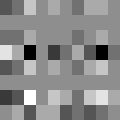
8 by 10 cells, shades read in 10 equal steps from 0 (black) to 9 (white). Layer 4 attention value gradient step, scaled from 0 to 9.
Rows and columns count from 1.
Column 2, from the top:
4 5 4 6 4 5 3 6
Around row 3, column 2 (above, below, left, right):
5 6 4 6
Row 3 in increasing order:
4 4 4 5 5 5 5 5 6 6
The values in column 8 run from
3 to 7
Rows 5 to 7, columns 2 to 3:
4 7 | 5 5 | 3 9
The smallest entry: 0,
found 2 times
